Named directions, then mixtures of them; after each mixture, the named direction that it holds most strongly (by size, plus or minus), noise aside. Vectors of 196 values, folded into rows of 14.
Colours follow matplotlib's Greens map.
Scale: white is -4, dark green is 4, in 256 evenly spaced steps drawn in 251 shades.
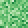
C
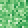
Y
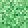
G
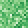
Y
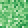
Y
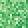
Y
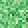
Y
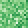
Y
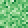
C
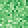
Y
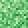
G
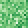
Y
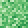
C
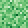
G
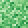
G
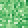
Y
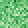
G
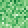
G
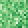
Y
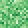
G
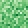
G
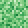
G
